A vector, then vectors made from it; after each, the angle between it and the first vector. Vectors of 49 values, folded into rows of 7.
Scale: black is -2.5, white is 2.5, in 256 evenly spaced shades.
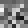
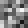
orthogonal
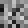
nearly opposite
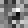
partly aligned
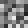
partly aligned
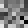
partly aligned
